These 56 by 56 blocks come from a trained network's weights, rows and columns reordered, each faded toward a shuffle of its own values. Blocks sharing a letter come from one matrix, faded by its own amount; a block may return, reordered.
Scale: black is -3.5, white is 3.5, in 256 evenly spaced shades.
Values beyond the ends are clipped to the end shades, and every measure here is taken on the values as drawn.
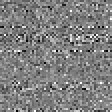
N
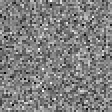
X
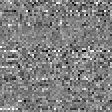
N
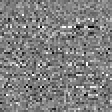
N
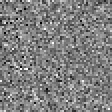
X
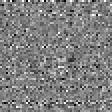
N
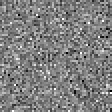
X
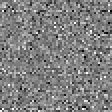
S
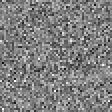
X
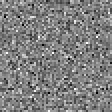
X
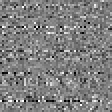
N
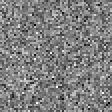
X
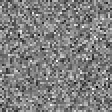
X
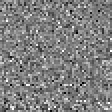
S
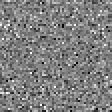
S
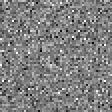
S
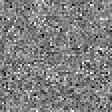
S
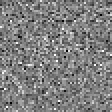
S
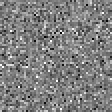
S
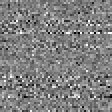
N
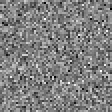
X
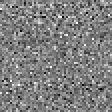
S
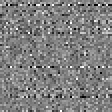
N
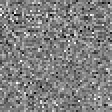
S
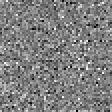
S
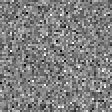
X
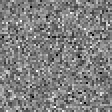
X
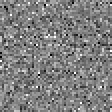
S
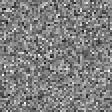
X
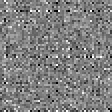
N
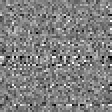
N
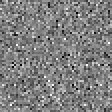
S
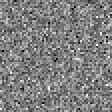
X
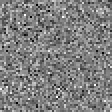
X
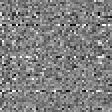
N
